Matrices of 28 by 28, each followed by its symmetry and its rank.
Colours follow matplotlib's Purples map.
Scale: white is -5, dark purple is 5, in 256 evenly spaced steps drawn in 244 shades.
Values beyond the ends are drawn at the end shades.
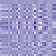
neither, rank two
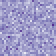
antisymmetric, full rank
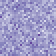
antisymmetric, full rank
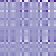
neither, rank one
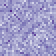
symmetric, full rank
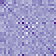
symmetric, rank five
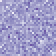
symmetric, full rank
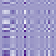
neither, rank one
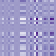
neither, rank one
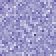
symmetric, full rank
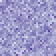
symmetric, full rank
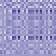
neither, rank two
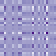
neither, rank one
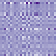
neither, rank two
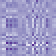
neither, rank two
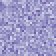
antisymmetric, full rank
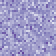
antisymmetric, full rank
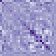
symmetric, rank five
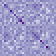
symmetric, rank five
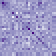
symmetric, rank five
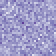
symmetric, full rank
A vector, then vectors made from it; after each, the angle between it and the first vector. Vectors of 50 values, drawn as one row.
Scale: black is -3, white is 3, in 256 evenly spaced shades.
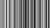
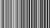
orthogonal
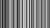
partly opposed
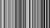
orthogonal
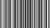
partly aligned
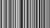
orthogonal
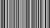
orthogonal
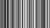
nearly opposite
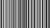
partly aligned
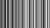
nearly opposite
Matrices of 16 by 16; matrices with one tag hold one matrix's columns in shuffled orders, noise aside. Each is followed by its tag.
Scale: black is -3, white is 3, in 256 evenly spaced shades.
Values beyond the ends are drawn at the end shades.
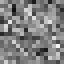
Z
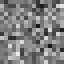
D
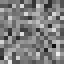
D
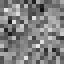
Z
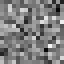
Z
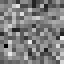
D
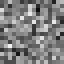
Z
